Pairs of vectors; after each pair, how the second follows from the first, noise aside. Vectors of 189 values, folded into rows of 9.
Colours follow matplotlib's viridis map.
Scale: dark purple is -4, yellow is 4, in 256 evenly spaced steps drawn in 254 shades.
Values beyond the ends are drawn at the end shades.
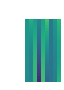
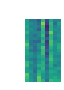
reversed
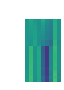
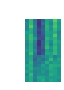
reversed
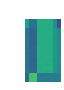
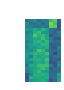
reversed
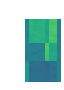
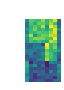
scaled up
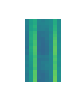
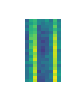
scaled up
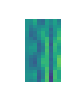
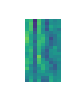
reversed
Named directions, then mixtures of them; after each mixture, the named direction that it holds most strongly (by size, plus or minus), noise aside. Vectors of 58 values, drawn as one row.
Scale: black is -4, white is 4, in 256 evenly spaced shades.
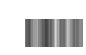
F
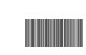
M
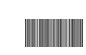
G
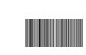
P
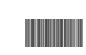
M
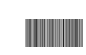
M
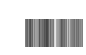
F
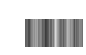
F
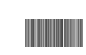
M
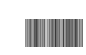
M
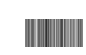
M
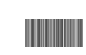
M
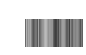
F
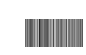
P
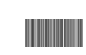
M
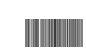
P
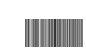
P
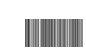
P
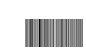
P
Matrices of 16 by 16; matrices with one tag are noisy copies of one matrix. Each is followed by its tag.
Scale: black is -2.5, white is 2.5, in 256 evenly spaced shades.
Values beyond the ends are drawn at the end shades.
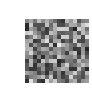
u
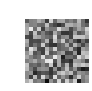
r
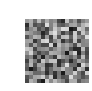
u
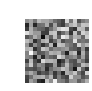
u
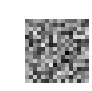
r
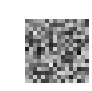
r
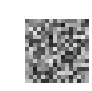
r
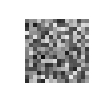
u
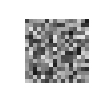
r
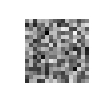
u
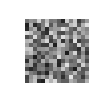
u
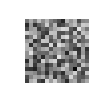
u
